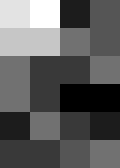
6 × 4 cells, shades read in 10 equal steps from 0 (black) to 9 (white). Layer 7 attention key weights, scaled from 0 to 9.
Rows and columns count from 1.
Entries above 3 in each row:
2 3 2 1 1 1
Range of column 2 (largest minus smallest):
7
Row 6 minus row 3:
-2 0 1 0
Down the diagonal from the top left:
8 7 2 0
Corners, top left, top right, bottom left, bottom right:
8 3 2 4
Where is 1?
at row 1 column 3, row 5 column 1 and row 5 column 4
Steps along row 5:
up down down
